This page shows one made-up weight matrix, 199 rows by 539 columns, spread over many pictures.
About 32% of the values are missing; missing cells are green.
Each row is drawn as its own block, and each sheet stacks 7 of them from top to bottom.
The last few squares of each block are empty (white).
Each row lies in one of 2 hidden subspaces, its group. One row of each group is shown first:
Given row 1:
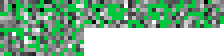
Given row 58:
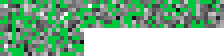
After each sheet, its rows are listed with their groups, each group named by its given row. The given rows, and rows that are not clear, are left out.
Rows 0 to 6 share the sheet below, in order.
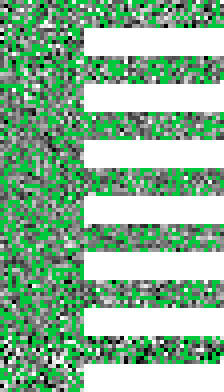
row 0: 1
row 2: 1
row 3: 58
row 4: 1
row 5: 58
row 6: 58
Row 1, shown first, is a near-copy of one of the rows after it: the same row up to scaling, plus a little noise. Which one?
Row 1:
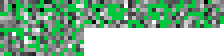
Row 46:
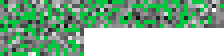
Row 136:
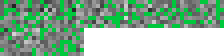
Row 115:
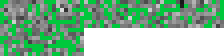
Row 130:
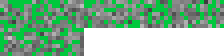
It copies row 136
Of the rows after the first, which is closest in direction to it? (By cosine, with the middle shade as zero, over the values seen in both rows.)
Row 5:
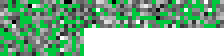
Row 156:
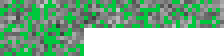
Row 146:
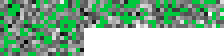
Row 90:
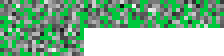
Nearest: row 146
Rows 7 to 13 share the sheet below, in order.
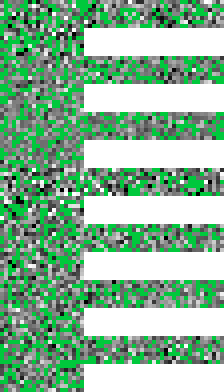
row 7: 58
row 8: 58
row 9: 58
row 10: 58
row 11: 1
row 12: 58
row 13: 58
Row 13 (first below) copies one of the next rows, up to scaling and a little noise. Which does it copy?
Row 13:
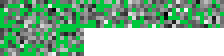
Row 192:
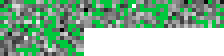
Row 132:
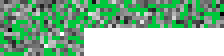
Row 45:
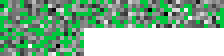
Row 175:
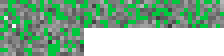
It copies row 45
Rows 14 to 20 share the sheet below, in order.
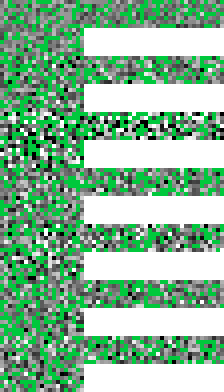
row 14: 58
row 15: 58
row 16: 1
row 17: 1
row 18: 1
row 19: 58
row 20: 58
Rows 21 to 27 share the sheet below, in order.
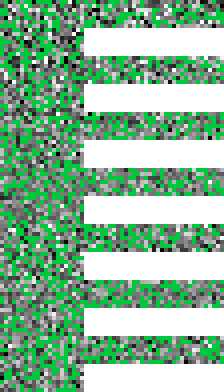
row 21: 58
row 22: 58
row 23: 1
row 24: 58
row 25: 1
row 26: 1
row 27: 1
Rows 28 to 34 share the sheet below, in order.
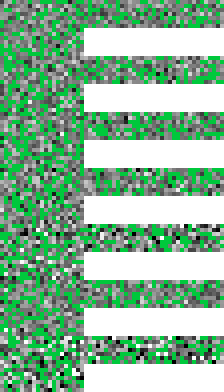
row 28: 58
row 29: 58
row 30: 1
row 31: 1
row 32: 1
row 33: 1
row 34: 58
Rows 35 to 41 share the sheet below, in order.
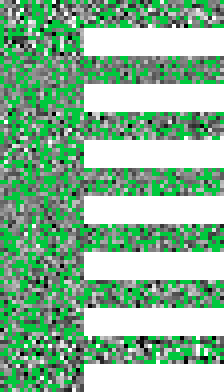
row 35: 1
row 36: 1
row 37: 1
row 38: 58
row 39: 1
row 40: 58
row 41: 1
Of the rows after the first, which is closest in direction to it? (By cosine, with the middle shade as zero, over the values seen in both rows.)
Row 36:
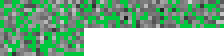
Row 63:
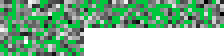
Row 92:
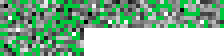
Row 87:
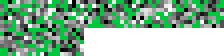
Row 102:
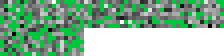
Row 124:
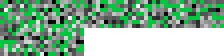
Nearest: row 102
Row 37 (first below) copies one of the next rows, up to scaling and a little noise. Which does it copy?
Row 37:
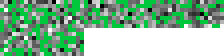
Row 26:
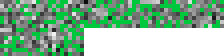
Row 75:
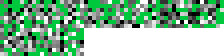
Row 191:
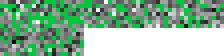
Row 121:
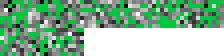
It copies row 75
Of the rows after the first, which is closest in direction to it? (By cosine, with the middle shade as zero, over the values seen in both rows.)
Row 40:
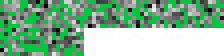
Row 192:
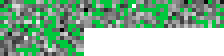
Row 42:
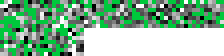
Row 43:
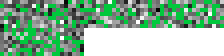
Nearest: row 42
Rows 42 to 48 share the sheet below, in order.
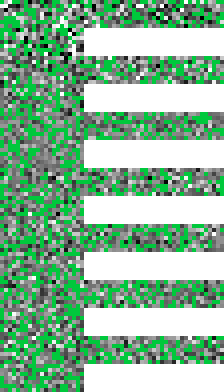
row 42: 58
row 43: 58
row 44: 58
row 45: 58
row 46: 1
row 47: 1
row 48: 1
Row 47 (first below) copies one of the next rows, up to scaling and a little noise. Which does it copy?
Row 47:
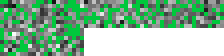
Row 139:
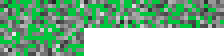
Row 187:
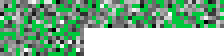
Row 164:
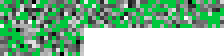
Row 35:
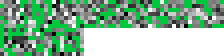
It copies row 139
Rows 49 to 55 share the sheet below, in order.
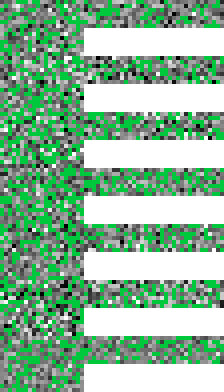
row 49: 58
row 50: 58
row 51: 1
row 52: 58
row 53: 58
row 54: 58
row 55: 58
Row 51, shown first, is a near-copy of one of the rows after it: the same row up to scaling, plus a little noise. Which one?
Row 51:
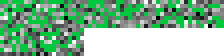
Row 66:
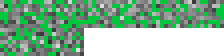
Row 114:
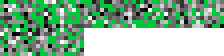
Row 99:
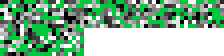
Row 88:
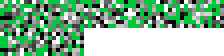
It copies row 99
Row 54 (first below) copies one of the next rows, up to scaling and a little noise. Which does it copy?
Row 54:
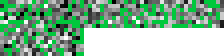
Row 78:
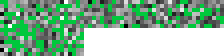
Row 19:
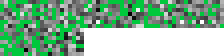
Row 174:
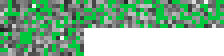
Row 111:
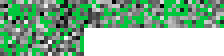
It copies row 111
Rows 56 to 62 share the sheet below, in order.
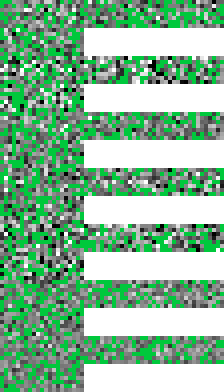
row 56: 1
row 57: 58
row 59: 58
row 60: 1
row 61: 1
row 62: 1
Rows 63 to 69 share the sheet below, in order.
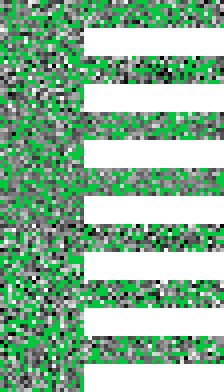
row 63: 58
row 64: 58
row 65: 1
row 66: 1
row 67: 1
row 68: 1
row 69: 1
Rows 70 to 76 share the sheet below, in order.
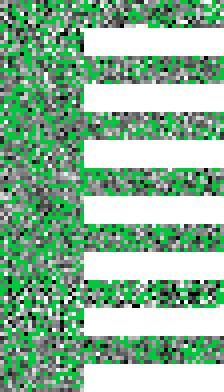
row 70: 58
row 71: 1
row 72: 58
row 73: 58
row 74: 1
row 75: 1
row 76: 58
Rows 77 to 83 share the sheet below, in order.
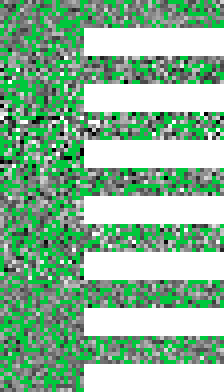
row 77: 1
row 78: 58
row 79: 1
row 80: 1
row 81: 58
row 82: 58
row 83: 58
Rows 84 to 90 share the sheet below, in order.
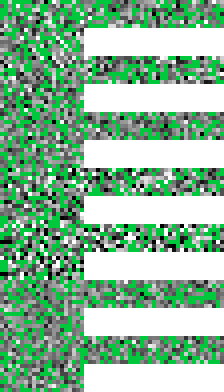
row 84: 1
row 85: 1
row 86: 58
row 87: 58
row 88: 1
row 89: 58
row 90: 58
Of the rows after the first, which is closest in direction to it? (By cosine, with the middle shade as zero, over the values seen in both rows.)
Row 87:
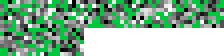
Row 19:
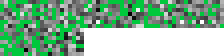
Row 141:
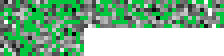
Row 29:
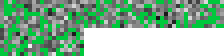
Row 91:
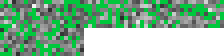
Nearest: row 19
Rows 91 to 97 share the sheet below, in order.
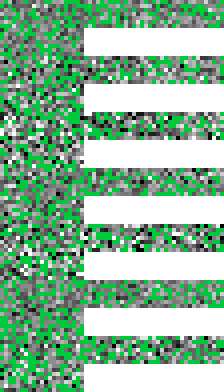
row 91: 58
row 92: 58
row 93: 1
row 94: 58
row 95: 58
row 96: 1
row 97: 1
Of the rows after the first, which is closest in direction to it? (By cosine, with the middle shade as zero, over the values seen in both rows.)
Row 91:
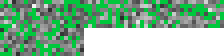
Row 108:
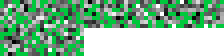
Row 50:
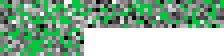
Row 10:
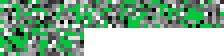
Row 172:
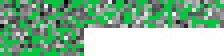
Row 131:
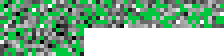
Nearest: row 172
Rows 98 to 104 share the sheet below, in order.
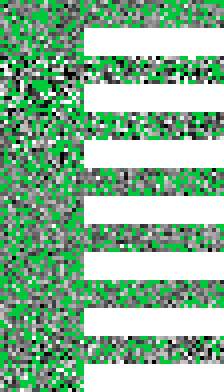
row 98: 58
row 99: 1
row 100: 1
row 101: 1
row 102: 1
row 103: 58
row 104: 58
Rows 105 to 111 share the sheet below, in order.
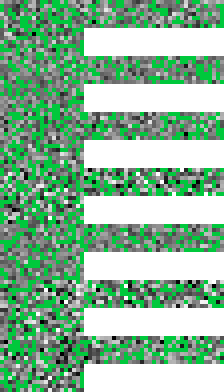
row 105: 58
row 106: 58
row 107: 1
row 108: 1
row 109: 1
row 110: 1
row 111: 58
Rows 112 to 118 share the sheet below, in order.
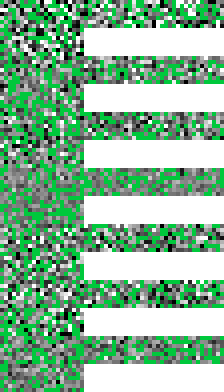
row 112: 1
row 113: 58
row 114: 1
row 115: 1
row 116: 58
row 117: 58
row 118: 58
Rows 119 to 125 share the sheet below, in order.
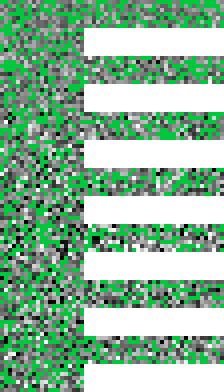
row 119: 58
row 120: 1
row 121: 1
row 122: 1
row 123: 58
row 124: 1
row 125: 58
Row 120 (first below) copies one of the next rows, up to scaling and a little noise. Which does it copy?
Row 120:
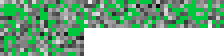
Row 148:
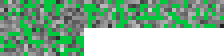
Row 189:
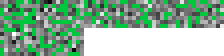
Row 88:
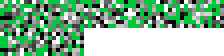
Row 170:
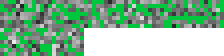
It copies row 88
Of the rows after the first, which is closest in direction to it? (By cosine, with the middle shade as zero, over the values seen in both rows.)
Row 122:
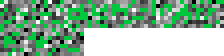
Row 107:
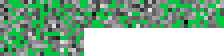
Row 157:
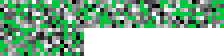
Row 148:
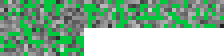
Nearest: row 157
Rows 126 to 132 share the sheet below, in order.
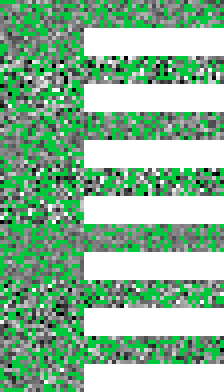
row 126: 58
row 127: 58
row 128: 1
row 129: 1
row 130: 1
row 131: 58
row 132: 58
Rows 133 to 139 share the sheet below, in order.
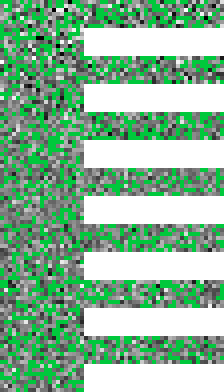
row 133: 58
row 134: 1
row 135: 58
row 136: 1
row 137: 58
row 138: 1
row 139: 1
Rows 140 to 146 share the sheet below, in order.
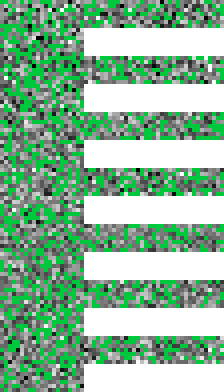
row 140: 58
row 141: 58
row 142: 1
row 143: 1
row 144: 1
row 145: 58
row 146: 58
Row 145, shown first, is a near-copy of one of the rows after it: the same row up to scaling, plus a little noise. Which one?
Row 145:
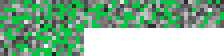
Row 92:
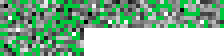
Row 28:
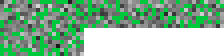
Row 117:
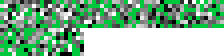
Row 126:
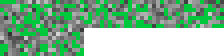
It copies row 126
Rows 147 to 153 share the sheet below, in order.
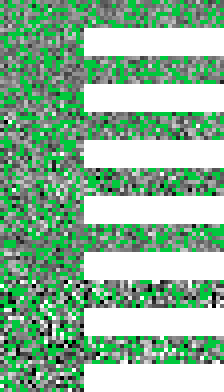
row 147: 58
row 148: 1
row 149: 1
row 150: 58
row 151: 58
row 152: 1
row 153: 58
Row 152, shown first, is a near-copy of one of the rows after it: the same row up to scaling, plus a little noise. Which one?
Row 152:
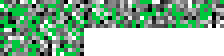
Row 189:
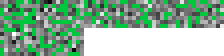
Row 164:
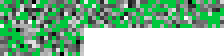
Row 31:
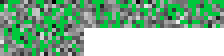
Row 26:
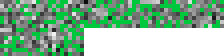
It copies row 26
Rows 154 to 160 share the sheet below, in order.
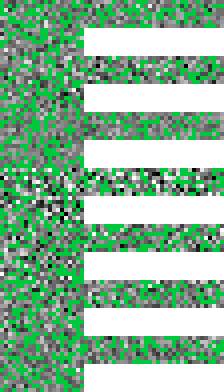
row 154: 1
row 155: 58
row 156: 58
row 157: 1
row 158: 58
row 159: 58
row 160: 1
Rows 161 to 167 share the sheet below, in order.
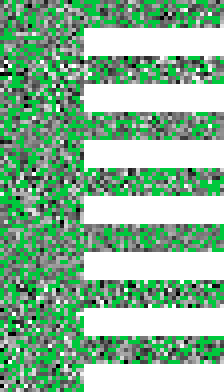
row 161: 58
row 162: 1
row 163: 58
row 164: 1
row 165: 58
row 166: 1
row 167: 58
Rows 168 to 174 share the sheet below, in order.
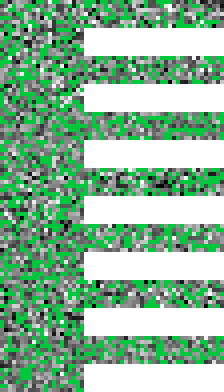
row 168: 58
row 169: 58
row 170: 1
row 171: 58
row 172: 58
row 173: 1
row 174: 58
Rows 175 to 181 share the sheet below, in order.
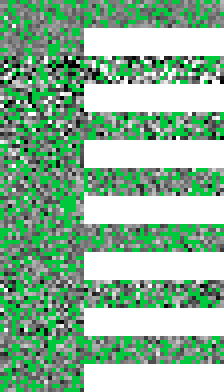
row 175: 58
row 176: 58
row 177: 1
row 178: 1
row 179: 1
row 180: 1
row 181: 1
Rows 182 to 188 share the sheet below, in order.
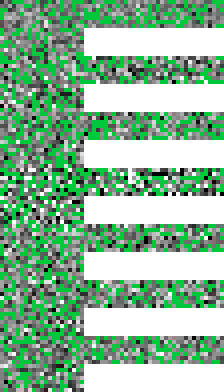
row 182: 1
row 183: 58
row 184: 58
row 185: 1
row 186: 58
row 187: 1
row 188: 58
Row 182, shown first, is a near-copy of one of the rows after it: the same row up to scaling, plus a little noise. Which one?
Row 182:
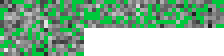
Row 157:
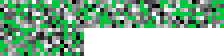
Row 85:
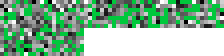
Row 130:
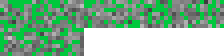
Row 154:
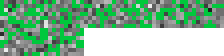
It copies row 154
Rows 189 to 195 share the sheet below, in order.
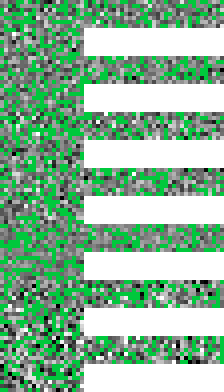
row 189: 1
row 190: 58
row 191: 1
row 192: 58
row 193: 1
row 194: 58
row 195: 1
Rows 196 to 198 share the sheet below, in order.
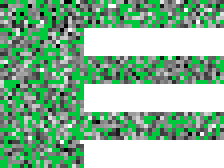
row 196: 58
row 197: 58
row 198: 58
